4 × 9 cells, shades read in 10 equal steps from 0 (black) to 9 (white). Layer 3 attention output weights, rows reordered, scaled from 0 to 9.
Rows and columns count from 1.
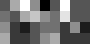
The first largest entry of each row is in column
3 7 1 1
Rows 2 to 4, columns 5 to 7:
5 4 8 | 4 4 2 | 5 6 2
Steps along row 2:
down up up down down up down same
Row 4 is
6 2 2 3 5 6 2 2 2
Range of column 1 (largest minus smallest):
3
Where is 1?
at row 3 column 3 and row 3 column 9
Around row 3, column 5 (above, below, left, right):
5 5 3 4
